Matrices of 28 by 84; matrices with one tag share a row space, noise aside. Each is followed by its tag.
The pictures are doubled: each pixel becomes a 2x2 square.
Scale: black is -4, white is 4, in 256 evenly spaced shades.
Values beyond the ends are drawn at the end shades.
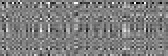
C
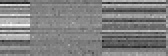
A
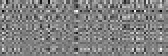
C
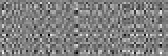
C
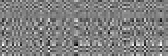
C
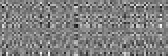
C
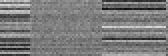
A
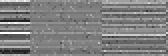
A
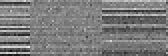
A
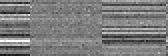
A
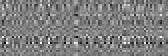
C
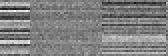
A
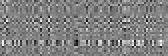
C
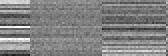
A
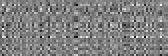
C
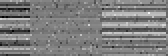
A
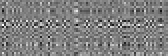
C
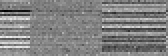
A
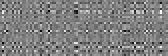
C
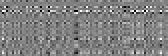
C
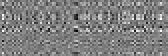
C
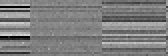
A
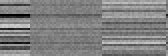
A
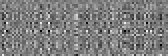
C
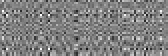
C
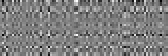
C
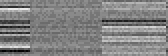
A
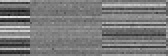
A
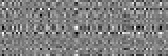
C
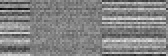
A
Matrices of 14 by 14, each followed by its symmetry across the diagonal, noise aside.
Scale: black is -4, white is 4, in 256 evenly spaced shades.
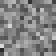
neither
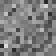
symmetric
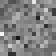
symmetric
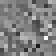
antisymmetric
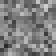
antisymmetric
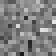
antisymmetric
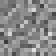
symmetric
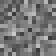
symmetric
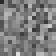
neither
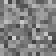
neither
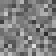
antisymmetric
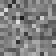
antisymmetric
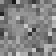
symmetric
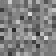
antisymmetric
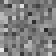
neither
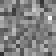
neither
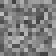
antisymmetric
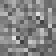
symmetric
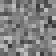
antisymmetric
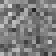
neither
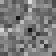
symmetric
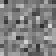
antisymmetric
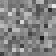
neither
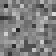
neither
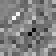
symmetric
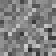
symmetric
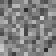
neither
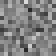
neither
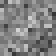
symmetric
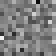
antisymmetric
